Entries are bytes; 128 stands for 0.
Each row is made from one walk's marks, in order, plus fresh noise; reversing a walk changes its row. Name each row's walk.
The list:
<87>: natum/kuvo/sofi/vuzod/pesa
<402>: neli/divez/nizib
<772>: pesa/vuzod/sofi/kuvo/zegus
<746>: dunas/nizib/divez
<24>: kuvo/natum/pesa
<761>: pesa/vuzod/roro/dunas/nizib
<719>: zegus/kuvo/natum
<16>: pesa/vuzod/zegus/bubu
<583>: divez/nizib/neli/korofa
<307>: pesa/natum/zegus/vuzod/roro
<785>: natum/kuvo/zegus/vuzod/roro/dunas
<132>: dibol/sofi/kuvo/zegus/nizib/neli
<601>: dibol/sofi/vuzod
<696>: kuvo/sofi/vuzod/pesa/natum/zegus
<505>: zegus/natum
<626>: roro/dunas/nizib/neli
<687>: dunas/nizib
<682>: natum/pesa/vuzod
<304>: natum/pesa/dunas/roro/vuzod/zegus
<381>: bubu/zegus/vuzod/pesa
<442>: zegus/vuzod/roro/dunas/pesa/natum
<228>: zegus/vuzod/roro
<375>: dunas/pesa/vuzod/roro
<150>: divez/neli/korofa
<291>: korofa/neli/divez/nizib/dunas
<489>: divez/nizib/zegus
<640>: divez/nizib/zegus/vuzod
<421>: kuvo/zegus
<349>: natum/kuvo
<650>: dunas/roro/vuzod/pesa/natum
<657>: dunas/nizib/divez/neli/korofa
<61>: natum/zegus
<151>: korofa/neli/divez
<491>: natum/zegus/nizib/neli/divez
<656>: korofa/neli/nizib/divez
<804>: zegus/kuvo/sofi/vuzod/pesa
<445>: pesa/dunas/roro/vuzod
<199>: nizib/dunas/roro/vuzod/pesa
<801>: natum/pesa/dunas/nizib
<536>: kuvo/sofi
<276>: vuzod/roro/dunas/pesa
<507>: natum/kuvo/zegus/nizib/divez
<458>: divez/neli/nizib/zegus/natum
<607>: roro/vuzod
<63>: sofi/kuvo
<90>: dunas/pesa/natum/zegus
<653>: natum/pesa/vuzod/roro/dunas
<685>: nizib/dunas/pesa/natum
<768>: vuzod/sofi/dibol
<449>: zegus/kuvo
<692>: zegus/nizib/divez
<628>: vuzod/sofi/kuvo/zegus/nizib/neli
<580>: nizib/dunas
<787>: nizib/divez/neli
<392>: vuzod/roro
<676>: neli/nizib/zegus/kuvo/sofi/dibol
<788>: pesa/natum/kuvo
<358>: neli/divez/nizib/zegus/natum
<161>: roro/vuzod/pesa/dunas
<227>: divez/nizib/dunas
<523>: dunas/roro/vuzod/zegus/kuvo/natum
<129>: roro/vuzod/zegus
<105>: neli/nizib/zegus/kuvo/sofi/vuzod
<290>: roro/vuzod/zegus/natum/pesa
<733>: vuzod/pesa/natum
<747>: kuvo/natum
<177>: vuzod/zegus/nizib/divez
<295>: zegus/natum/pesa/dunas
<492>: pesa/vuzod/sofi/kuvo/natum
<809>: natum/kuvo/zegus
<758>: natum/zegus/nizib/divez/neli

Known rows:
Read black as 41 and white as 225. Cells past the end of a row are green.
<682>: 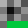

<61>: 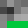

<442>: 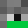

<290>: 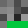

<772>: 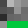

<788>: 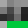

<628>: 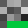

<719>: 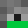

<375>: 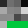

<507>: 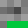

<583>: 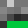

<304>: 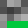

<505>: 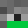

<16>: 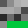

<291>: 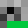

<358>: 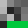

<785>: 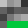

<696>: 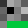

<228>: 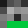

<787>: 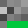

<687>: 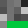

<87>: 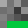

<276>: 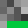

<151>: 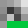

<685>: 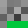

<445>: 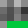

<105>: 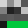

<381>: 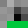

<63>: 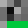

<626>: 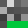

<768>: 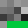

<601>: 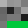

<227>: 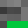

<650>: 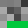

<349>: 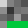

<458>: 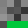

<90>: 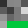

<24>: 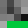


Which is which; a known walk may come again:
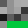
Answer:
<16>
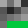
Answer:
<653>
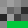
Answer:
<492>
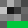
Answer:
<758>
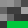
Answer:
<402>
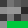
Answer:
<307>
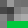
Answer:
<61>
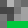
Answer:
<809>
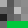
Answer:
<580>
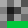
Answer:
<682>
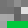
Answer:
<746>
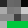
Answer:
<375>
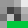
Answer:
<151>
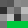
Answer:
<692>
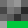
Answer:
<761>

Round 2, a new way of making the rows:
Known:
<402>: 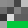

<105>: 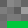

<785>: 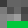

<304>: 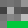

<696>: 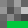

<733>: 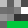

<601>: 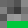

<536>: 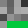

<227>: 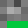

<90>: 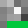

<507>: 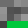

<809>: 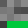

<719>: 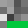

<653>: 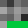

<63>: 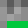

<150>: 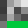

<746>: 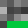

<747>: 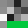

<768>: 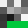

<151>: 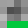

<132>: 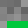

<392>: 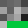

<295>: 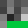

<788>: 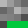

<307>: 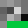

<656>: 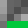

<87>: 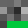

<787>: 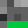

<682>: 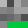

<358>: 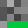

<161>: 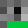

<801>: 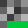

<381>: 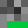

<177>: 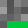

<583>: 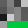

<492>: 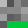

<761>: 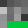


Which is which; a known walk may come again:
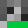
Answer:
<228>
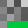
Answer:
<491>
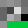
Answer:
<307>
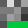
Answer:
<61>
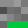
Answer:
<449>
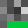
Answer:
<804>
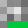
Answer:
<685>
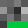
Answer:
<87>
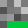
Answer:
<650>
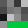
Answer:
<583>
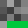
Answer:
<358>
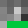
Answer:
<442>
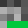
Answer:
<276>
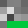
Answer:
<580>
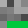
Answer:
<682>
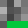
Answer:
<692>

